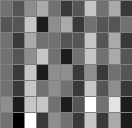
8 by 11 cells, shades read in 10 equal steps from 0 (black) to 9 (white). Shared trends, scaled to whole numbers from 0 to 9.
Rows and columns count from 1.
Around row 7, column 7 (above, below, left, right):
2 2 1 9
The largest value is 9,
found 2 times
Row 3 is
4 2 6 4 4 3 3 7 3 6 2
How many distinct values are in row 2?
7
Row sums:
46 41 44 48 40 45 50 42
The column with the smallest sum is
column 2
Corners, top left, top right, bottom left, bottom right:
4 2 4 1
